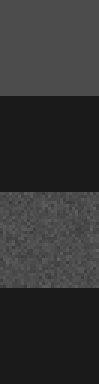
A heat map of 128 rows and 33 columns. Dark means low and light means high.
It is made of 4 by 1 panels. Panel 1,1: low, flat. Panel 2,1: very low, flat. Panel 3,1: low, fine-grained, faint in contrast. Panel 4,1: very low, flat.
